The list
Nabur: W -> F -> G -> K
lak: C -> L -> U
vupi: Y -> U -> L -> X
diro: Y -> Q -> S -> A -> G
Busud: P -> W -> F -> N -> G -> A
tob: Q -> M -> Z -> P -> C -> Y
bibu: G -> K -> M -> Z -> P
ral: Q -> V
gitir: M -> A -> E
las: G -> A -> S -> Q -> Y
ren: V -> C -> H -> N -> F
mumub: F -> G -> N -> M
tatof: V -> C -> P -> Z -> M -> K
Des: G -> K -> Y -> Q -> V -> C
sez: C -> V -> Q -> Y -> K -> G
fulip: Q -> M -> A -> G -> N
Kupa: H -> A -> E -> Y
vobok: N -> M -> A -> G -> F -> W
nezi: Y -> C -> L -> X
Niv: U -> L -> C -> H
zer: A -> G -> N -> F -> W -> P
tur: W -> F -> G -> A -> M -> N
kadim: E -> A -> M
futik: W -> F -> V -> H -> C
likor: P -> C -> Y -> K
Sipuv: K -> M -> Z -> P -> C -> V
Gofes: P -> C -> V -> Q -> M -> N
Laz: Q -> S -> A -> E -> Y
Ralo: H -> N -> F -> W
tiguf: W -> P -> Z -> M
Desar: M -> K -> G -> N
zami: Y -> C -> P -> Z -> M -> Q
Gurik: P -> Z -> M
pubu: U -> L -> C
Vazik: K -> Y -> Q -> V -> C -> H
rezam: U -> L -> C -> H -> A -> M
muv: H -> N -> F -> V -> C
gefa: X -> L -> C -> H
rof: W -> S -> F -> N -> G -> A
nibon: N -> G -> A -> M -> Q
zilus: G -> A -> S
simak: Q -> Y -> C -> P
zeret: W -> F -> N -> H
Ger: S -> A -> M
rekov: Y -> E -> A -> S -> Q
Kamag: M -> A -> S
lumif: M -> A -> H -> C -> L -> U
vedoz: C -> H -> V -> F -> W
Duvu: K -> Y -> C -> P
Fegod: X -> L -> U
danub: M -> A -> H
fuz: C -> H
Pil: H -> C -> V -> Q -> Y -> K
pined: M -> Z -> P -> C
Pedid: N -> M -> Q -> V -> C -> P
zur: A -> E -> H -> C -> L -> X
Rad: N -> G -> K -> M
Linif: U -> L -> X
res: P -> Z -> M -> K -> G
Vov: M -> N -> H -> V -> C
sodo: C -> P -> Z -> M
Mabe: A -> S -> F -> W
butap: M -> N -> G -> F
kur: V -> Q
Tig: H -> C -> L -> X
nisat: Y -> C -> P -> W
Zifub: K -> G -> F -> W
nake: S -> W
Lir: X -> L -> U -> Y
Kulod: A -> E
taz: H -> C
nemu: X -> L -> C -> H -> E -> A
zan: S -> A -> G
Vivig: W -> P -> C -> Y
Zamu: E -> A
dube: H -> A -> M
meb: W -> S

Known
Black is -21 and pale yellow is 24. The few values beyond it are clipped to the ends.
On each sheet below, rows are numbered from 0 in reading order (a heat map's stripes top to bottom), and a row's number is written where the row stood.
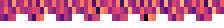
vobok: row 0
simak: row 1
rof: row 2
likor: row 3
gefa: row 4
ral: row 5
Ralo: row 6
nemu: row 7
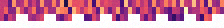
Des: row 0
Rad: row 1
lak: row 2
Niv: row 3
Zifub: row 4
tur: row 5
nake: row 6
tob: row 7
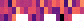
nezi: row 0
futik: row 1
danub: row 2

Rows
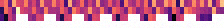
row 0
Ger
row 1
nibon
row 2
lumif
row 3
muv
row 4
ren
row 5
fulip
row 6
Kamag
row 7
meb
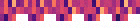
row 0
Vov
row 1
Pedid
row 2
zami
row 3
nisat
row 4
Vazik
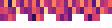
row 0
Fegod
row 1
Laz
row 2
Nabur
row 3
vedoz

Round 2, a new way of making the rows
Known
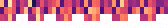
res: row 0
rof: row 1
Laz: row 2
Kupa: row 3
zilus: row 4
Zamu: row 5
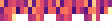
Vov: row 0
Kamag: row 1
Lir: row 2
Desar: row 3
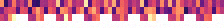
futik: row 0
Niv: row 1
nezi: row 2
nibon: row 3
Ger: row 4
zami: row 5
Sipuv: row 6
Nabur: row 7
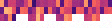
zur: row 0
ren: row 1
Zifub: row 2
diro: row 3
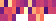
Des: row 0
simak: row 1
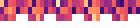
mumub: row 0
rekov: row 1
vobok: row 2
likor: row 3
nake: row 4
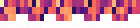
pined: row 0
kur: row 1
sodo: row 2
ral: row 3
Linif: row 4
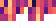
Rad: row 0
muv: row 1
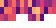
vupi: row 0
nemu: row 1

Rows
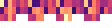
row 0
Gurik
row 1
rezam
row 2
nisat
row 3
kadim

